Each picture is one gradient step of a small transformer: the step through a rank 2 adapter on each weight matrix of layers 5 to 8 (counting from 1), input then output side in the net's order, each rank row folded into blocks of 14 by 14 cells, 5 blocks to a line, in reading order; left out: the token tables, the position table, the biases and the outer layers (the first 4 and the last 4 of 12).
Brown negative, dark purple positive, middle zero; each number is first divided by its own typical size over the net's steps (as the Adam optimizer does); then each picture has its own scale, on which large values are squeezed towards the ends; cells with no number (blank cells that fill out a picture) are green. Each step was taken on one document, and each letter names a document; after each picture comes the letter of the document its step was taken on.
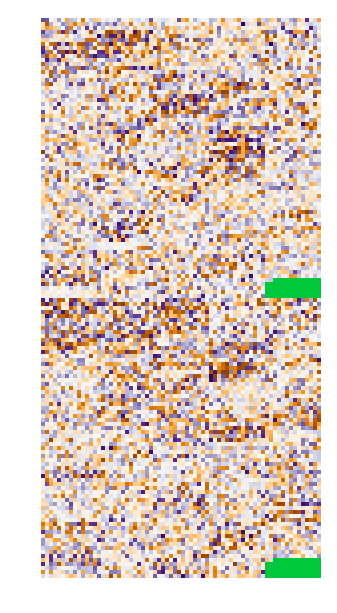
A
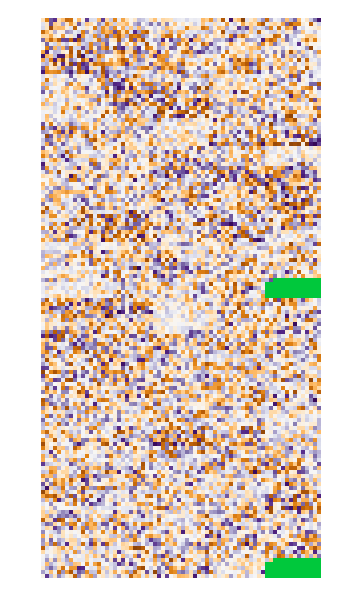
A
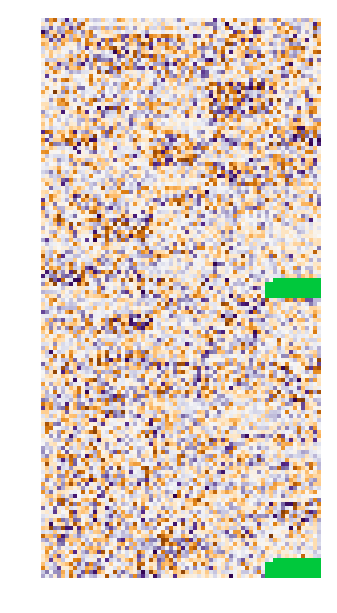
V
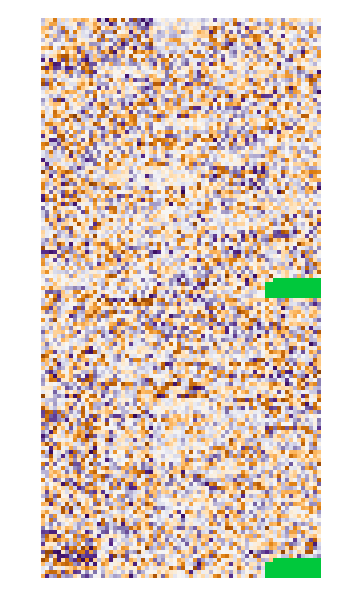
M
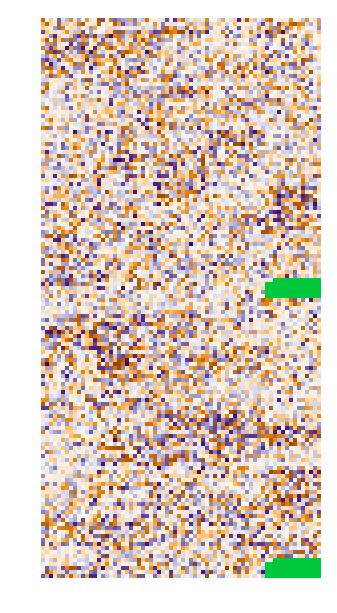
A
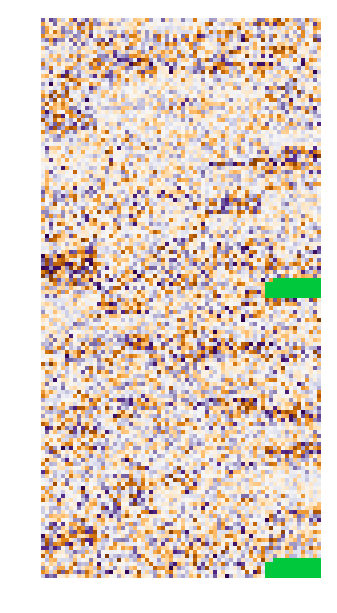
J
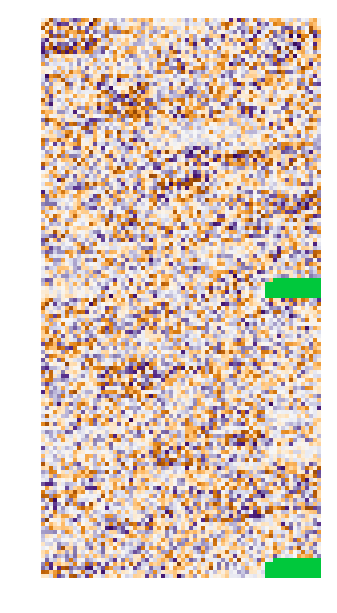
A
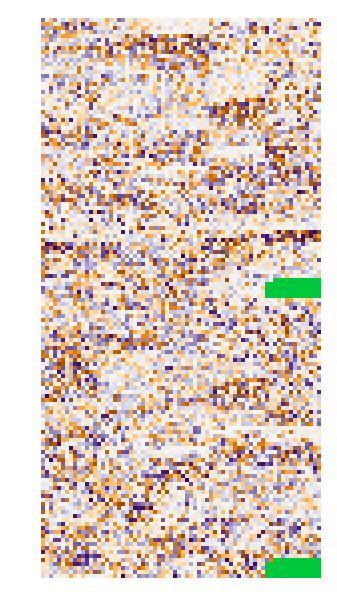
M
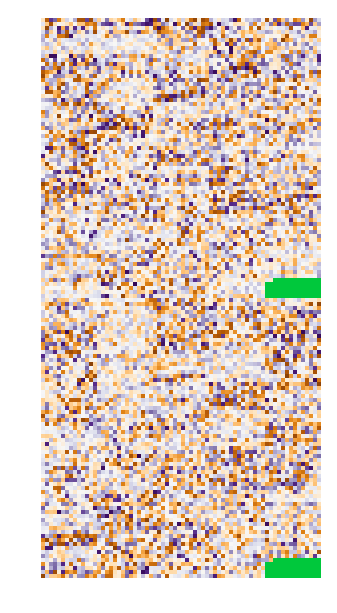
M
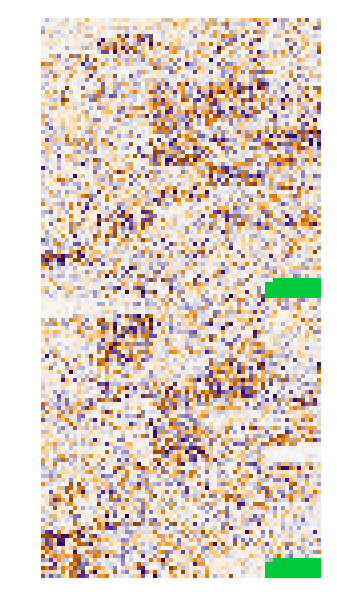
V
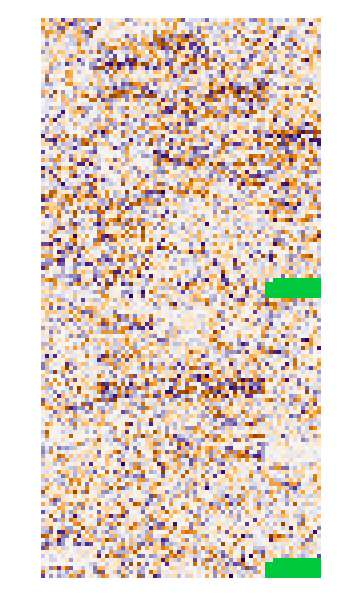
V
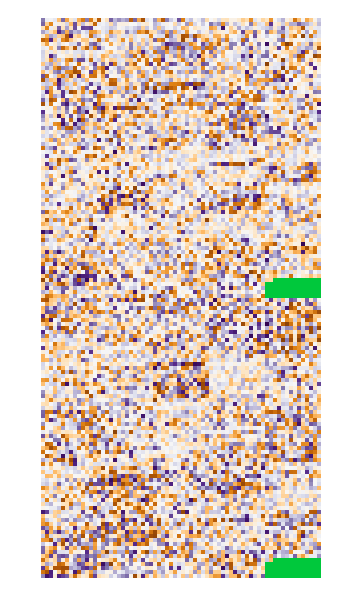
M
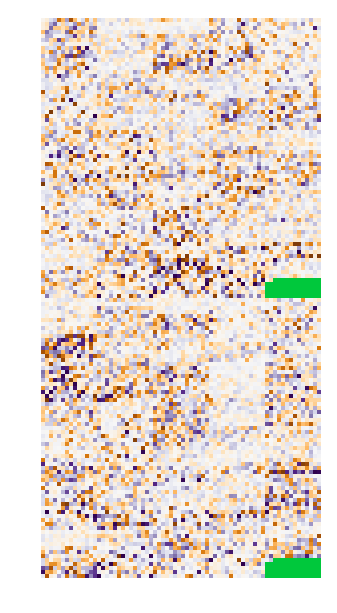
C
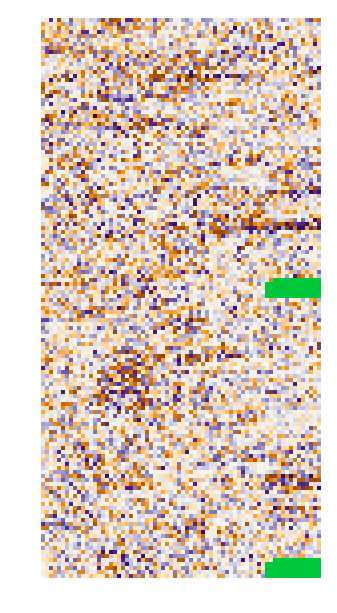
A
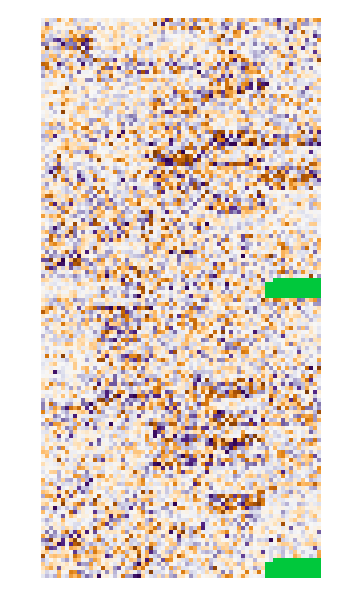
V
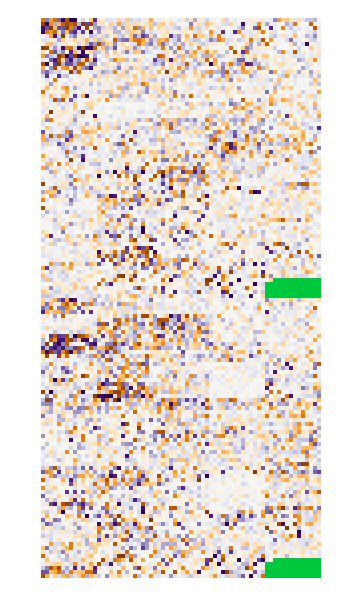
C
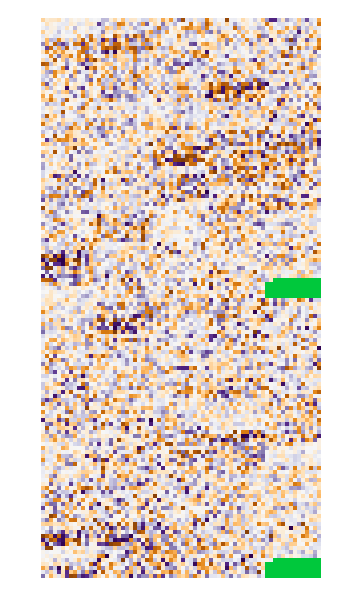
V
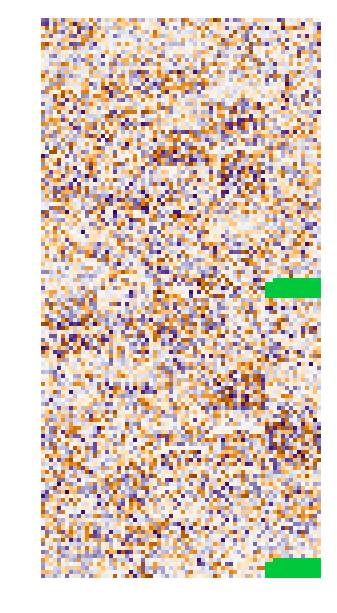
M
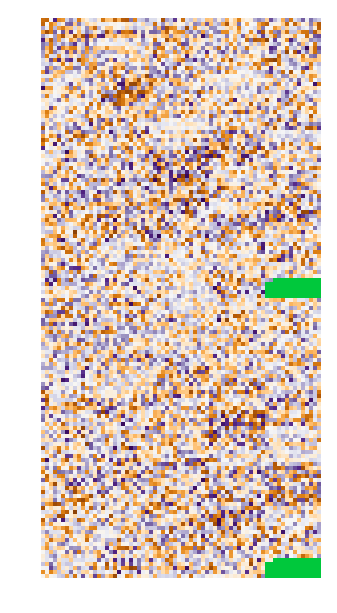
A
